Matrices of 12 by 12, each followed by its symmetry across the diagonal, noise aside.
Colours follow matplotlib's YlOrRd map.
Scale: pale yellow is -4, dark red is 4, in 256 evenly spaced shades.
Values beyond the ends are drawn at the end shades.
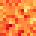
antisymmetric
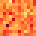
neither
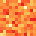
neither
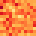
neither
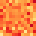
antisymmetric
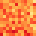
antisymmetric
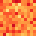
neither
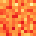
neither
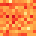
neither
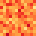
antisymmetric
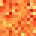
neither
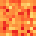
antisymmetric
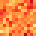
antisymmetric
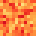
antisymmetric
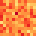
neither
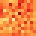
antisymmetric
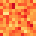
antisymmetric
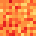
antisymmetric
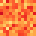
neither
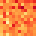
antisymmetric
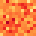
neither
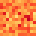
neither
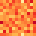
antisymmetric
